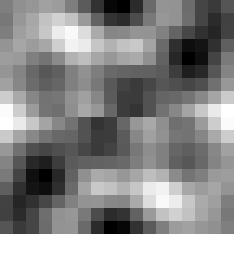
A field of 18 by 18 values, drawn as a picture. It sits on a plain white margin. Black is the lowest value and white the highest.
Odd rows or columns: none. Seam: none. Symmetry: a half turn. Histogram: bell-shaped. Average level on the scale: 50%.
